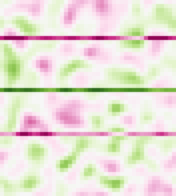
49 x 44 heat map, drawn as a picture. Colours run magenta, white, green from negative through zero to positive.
There is no overall slope. Rows 10, 23 and 34 stand out from the rest. A few values lie far out on both sides of the bulk. On average the colour sits 50% of the way up the scale.
